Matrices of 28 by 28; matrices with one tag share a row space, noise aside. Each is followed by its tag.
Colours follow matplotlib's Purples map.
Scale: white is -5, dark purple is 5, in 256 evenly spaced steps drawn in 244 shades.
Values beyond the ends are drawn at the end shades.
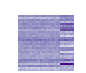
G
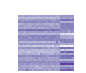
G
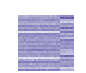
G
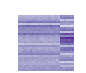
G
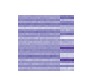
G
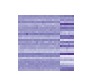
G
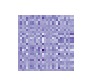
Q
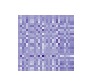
Q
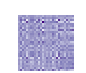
Q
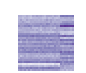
G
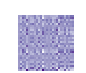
Q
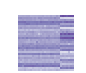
G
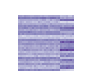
G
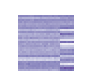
G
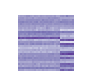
G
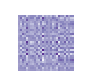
Q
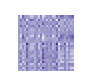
Q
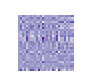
Q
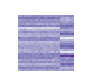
G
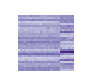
G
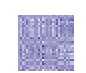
Q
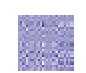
Q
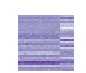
G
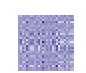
Q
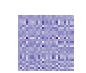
Q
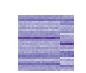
G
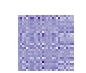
Q
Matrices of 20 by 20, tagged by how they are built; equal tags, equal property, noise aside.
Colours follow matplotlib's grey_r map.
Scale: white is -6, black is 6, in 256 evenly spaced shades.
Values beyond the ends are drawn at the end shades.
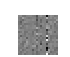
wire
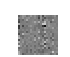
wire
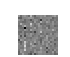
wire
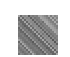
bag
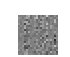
wire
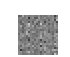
wire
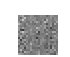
wire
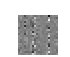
wire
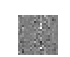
wire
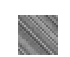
bag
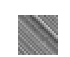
bag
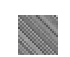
bag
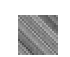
bag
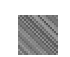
bag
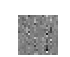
wire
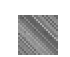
bag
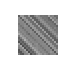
bag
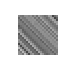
bag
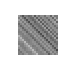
bag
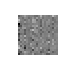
wire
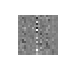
wire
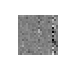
wire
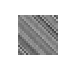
bag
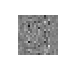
wire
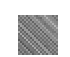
bag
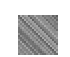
bag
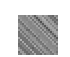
bag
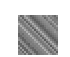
bag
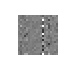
wire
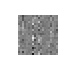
wire
